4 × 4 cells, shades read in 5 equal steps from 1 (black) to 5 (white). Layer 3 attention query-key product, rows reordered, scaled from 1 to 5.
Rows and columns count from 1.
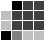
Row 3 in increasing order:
2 2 2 4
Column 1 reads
5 4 4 1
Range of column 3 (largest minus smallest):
2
